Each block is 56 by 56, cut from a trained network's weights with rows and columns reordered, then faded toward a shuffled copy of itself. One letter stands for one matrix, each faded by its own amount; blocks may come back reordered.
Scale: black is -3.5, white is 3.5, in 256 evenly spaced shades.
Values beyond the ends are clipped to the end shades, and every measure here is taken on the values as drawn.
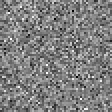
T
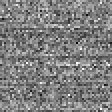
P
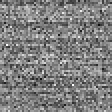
P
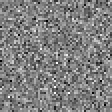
T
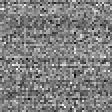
P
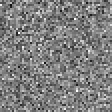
T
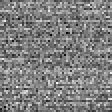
P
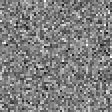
T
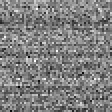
P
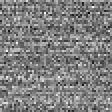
P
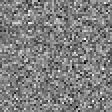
T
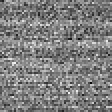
P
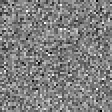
T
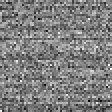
P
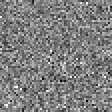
T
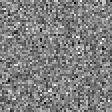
T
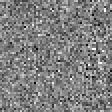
T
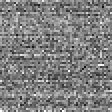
P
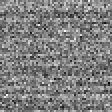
P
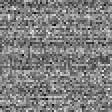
P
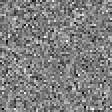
T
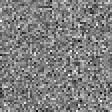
T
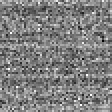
P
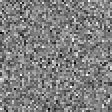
T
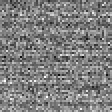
P
